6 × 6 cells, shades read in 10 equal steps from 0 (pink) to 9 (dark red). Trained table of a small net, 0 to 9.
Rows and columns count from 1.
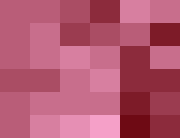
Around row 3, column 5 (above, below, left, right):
4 7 3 3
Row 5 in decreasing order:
8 6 4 3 3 3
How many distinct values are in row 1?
5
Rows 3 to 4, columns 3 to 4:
2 3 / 3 2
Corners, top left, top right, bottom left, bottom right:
4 3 4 7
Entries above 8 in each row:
0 0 0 0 0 1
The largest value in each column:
5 5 6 7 9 8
